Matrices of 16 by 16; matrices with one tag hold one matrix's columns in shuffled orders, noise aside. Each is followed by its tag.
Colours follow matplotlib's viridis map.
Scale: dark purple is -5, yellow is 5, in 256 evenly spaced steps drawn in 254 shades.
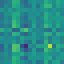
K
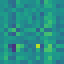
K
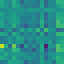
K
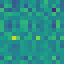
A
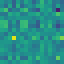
A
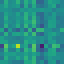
K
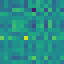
A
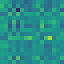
A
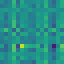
K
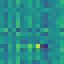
K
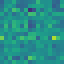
A
